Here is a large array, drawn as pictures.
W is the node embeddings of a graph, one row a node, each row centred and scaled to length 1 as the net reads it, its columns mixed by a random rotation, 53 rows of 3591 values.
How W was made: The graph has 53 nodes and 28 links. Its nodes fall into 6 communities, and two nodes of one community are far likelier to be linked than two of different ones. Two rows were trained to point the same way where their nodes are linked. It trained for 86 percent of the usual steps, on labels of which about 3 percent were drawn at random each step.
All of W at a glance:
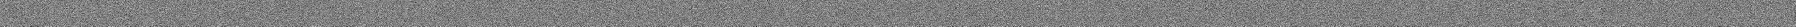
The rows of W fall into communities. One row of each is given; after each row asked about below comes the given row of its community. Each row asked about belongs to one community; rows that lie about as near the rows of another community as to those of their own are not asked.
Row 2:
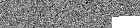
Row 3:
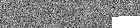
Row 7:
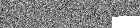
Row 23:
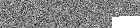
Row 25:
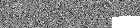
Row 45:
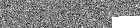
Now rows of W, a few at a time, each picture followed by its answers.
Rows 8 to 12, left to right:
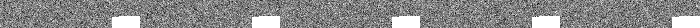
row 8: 25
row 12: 45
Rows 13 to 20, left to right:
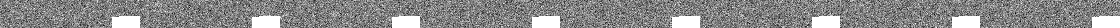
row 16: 2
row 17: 2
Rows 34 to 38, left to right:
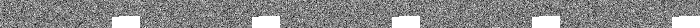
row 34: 23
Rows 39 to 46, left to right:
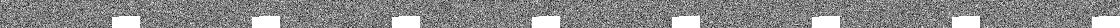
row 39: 3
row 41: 3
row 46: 7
